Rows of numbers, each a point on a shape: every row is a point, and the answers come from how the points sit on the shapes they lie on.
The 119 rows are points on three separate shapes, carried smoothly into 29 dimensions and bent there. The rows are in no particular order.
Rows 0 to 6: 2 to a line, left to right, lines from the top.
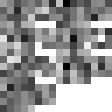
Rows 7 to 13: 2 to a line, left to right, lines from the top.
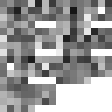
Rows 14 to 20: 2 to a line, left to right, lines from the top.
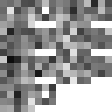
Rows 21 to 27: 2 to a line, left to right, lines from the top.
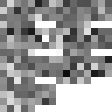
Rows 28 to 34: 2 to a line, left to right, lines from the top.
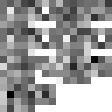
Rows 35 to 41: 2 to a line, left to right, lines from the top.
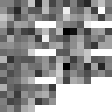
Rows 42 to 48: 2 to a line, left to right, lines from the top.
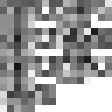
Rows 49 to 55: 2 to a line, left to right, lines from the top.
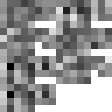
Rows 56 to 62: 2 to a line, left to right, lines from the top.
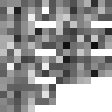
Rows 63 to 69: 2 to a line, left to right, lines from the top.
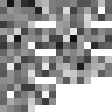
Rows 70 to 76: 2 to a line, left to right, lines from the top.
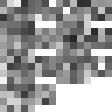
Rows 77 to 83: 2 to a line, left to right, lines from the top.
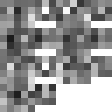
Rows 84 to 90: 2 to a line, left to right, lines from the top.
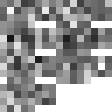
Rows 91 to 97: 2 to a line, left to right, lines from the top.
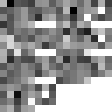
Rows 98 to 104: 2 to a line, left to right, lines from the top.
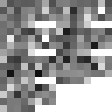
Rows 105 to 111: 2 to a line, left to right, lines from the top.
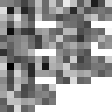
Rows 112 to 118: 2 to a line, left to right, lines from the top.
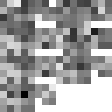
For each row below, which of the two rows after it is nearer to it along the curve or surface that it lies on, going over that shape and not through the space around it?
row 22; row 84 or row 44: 44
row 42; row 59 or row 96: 96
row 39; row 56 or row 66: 56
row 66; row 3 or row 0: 3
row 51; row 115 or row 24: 115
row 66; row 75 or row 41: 75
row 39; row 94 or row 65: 94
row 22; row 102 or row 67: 102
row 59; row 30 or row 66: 30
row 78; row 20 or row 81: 81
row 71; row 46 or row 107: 46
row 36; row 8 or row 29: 8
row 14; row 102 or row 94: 94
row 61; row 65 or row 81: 81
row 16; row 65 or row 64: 64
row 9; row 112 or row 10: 10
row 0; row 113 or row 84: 113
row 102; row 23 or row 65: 23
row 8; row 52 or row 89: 89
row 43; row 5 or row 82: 82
